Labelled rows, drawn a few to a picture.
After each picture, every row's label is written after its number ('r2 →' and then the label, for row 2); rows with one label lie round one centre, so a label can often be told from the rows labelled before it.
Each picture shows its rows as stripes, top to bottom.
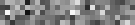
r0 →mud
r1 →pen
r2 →mud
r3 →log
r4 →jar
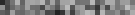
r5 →pen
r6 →jar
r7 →log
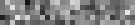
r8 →mud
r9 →mud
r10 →jar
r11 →pen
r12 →log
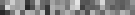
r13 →mud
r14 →mud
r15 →pen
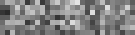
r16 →mud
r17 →pen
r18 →pen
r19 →log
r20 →mud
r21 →jar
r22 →log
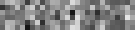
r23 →mud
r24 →pen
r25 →jar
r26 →jar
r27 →mud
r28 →mud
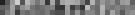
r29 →pen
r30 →log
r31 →log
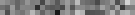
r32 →jar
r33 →log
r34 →jar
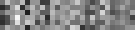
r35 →mud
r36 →pen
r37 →mud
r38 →pen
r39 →pen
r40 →mud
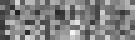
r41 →pen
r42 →jar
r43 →log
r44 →log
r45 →mud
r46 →pen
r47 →mud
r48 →pen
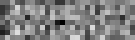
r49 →log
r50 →pen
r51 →pen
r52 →mud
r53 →log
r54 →pen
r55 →pen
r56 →mud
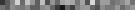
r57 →pen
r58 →log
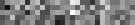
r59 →mud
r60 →pen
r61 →mud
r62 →log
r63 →log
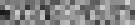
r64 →jar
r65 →mud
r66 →pen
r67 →pen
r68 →jar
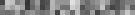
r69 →mud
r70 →mud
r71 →jar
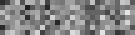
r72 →pen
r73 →mud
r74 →jar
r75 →mud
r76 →jar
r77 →pen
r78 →mud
